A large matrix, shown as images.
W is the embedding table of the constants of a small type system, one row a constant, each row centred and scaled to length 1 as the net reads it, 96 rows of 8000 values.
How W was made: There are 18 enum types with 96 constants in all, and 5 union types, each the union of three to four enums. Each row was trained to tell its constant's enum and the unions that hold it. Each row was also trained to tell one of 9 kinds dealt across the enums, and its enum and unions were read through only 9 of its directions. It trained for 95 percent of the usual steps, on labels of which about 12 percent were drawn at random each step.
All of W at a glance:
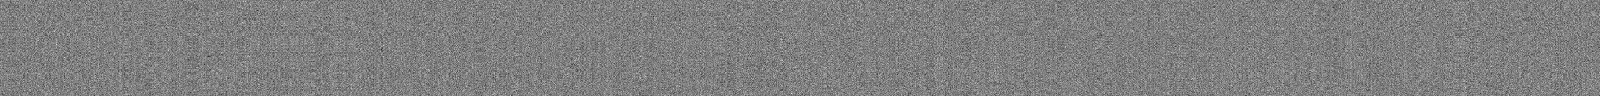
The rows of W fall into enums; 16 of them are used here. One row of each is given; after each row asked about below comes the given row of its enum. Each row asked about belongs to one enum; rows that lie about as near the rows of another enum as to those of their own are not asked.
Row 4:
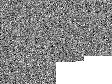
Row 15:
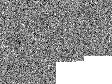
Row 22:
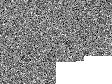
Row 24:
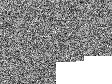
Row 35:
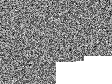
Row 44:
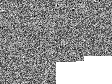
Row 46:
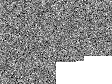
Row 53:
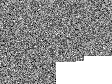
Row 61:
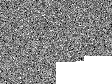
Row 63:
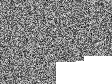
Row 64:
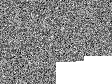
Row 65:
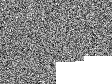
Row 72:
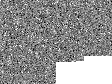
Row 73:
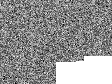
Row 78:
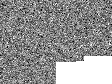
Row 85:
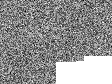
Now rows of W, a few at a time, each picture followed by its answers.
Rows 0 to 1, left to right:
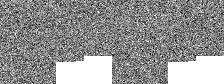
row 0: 35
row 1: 46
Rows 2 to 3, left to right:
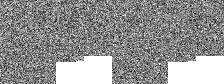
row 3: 78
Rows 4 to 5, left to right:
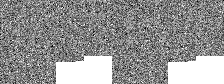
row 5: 64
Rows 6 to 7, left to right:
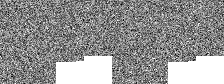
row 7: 64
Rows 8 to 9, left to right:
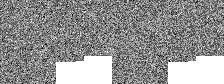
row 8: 4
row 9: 44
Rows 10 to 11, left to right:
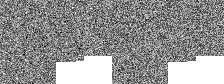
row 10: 24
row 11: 61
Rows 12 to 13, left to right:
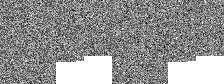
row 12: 63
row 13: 73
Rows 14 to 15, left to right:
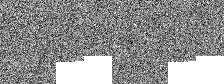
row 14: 73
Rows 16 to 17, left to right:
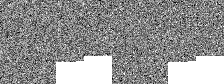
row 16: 22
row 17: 4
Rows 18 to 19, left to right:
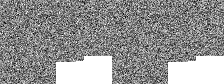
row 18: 24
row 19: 24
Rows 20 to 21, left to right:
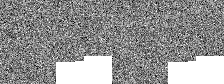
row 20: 4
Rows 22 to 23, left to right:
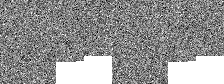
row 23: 46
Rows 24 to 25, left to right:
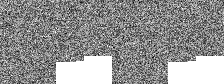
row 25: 44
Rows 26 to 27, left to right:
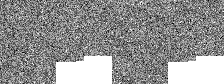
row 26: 65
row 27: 73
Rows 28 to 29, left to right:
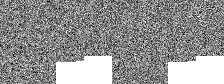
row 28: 63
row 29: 64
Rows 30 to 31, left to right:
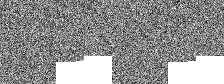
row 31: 61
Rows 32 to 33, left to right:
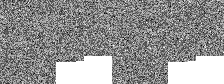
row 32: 44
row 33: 35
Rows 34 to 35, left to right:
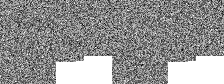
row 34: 35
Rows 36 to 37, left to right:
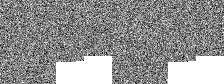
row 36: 63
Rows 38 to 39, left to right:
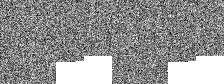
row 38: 63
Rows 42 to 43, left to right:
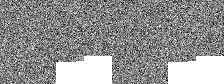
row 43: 64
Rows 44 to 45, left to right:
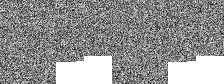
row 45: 61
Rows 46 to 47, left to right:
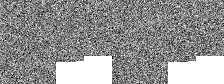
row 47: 44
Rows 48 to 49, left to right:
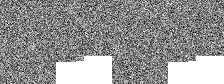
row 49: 78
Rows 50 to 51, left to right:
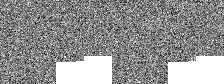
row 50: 4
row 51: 44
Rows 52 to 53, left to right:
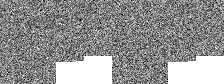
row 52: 35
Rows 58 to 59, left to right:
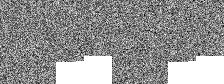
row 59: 44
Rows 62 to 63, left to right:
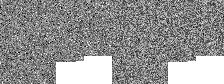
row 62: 46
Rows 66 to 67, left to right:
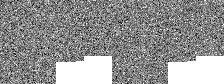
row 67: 73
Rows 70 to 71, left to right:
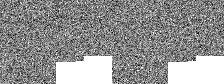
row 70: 61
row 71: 61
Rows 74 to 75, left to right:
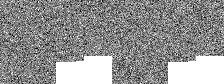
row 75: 78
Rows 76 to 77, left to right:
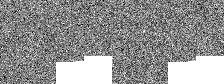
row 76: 73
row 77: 35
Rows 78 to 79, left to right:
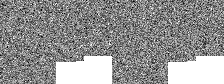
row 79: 63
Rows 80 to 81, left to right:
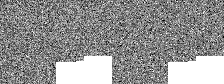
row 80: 65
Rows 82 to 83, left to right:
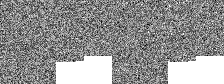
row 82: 53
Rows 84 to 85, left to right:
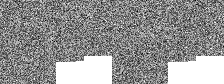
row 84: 64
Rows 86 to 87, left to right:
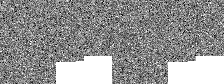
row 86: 73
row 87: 65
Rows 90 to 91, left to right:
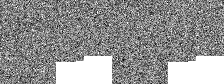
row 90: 35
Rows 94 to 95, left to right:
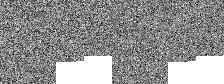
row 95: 64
